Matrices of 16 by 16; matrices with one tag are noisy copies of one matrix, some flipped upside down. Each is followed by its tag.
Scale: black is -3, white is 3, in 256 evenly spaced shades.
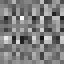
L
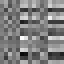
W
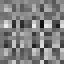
L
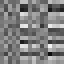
W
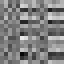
W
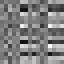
W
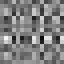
L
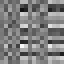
W
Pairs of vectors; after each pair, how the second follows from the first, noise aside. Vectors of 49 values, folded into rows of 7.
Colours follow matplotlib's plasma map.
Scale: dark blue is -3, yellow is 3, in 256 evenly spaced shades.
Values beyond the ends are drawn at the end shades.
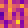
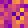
shuffled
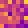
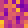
shuffled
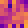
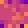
partly zeroed
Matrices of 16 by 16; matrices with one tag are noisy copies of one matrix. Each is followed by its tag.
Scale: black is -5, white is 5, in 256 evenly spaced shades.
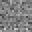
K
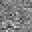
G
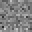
K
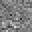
G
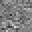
G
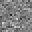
G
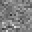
G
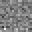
K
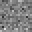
K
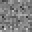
K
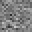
G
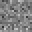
K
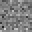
K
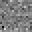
K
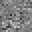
G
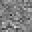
G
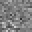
G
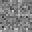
K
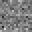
K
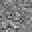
G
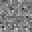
K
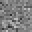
G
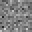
K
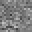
G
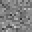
G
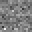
K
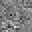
G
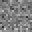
K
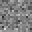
K
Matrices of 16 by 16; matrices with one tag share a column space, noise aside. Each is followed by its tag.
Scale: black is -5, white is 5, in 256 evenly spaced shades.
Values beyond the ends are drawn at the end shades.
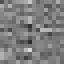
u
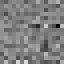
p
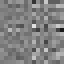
u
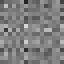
u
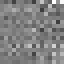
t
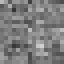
t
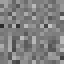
p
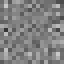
u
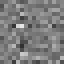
p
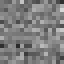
t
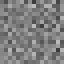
u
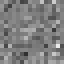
t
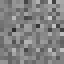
u
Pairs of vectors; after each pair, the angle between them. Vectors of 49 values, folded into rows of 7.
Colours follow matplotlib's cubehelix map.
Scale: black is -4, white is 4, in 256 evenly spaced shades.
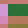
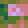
nearly opposite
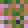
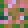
partly opposed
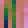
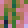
nearly parallel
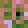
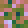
nearly parallel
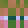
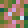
partly opposed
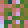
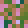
nearly parallel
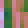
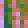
nearly parallel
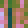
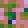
partly aligned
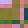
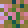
orthogonal
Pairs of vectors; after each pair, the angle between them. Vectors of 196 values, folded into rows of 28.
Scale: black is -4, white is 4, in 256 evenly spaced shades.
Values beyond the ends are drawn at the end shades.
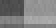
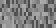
orthogonal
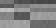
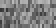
partly opposed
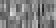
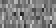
orthogonal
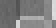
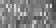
partly opposed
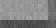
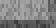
nearly parallel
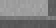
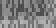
partly opposed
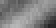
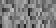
orthogonal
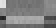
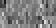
partly opposed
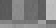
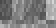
nearly parallel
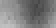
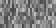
orthogonal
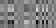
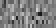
partly aligned
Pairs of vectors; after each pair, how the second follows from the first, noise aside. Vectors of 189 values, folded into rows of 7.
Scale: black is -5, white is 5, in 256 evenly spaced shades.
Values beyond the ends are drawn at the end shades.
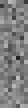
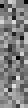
scaled up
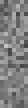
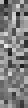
scaled up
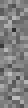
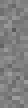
shrunk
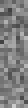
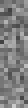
copied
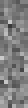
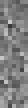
copied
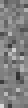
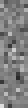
copied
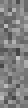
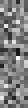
scaled up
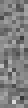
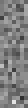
copied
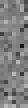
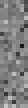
copied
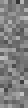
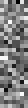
scaled up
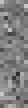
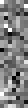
scaled up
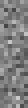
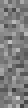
copied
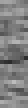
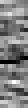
scaled up
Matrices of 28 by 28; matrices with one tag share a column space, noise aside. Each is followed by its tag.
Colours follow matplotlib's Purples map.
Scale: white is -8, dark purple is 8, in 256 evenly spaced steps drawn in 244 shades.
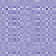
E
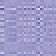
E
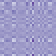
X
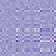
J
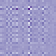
E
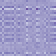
E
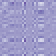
X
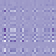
J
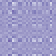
X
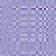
E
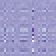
J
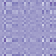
X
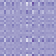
X
